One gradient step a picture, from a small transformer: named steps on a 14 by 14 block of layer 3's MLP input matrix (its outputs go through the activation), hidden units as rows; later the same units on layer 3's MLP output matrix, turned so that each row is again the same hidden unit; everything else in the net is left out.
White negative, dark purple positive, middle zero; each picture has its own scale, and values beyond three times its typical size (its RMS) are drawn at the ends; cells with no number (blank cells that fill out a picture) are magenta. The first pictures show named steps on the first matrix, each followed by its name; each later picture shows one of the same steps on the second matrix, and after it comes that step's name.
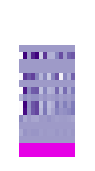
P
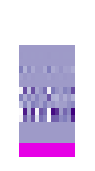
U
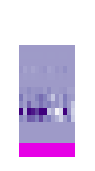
U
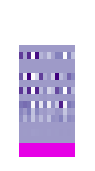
P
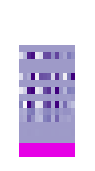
P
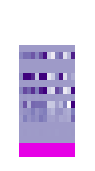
P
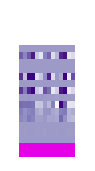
P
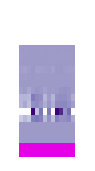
U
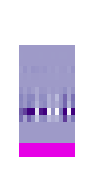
U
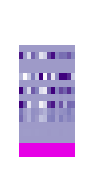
P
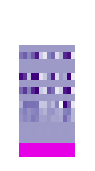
P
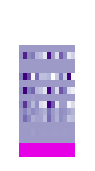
P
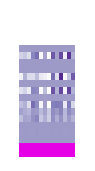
P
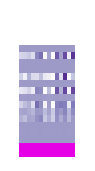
P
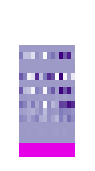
P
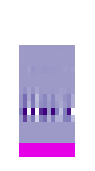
U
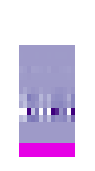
U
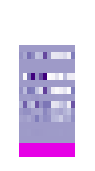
P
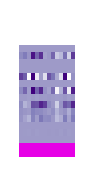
P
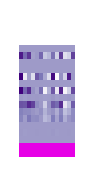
P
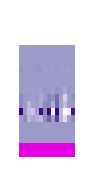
U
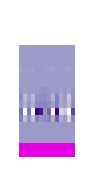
U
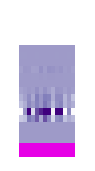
U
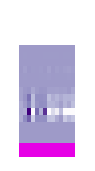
U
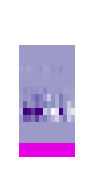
U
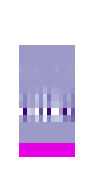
U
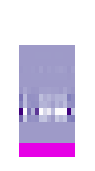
U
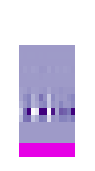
U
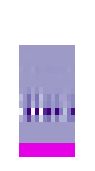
U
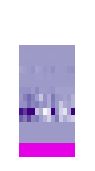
U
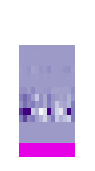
U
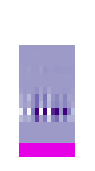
U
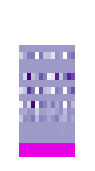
P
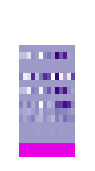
P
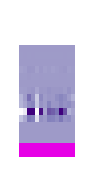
U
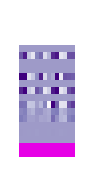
P
